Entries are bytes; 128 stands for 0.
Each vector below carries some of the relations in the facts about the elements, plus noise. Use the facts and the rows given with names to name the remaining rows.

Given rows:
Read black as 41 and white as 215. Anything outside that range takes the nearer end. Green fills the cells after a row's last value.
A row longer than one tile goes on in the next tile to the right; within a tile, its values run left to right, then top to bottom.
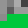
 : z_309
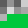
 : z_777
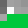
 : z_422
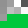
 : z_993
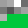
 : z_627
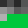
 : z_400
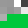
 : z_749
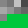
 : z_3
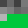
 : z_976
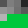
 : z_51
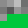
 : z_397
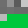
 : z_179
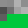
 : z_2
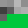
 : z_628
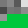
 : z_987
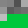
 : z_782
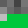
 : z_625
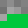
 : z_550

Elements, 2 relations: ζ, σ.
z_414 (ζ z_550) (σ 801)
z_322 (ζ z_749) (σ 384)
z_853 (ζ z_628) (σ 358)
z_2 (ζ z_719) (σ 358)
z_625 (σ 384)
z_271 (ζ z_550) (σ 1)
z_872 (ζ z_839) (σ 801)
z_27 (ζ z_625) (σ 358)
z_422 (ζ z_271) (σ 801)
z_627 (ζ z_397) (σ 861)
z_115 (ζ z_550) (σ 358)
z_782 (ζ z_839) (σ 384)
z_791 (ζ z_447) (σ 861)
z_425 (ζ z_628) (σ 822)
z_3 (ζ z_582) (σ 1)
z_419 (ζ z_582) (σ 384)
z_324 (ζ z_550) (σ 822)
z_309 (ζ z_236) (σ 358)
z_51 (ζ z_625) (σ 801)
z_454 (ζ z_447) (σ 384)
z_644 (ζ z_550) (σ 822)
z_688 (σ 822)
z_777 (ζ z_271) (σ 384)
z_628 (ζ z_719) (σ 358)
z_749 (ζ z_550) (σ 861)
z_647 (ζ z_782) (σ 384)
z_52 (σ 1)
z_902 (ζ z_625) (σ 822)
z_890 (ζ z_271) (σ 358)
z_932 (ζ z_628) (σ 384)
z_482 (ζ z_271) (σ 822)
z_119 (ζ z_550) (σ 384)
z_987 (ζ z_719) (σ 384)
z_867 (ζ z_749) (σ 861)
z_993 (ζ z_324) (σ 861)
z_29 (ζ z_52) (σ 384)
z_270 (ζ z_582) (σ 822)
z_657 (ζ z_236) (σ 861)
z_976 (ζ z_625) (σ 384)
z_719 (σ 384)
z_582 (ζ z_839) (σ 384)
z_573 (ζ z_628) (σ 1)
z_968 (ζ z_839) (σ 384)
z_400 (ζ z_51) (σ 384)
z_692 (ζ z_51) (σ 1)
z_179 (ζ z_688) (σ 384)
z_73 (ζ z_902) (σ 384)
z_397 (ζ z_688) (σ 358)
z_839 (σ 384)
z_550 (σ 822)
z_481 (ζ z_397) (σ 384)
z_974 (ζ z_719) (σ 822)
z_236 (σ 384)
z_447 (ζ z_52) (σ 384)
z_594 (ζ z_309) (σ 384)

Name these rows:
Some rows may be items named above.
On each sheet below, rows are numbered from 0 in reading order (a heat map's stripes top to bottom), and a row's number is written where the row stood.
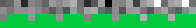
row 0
z_27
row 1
z_270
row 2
z_397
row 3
z_692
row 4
z_309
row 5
z_627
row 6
z_627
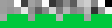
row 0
z_749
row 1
z_657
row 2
z_119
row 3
z_791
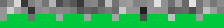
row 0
z_271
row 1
z_974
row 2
z_902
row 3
z_719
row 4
z_414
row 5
z_573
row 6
z_481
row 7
z_324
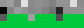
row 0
z_425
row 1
z_872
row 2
z_573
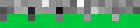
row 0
z_2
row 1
z_573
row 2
z_932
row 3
z_644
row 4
z_688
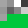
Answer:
z_657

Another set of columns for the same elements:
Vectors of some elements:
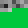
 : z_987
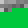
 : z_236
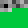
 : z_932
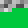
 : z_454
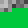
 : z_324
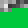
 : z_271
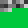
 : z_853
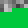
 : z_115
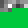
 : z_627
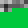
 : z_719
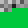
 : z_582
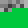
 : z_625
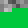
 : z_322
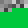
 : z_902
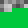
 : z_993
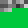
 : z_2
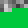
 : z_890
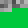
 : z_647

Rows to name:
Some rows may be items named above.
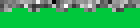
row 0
z_27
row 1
z_628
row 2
z_627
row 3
z_749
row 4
z_688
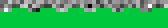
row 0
z_3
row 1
z_397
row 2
z_29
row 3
z_932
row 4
z_625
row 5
z_627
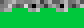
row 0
z_657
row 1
z_932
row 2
z_425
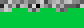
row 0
z_872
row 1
z_51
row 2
z_309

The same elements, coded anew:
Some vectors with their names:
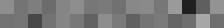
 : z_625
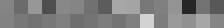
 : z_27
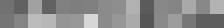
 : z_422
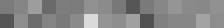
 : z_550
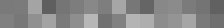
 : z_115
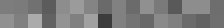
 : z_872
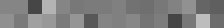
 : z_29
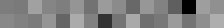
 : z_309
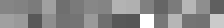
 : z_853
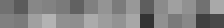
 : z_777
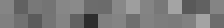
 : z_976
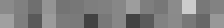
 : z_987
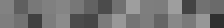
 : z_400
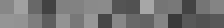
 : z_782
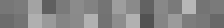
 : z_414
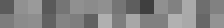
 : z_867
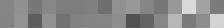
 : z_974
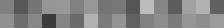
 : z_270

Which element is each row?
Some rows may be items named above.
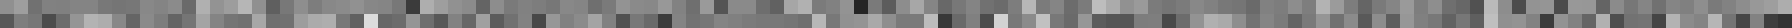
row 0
z_688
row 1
z_397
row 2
z_179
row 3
z_27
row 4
z_627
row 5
z_688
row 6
z_3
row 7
z_481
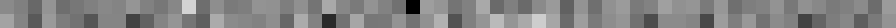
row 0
z_987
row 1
z_309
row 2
z_271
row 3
z_719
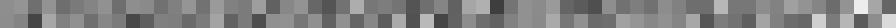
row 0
z_719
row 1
z_51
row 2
z_749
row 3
z_425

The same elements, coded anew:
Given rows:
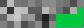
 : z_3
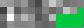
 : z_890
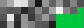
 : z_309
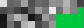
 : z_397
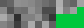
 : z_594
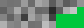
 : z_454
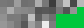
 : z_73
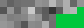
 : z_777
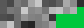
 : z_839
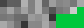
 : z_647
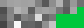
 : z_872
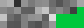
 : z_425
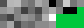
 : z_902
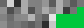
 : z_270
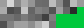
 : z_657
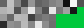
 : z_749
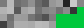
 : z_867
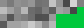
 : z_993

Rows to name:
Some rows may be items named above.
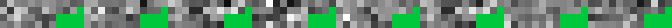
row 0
z_3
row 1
z_573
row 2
z_628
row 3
z_51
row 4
z_2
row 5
z_628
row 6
z_987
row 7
z_625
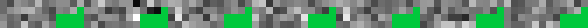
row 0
z_29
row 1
z_902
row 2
z_27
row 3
z_425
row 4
z_27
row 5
z_627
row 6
z_481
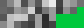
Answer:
z_271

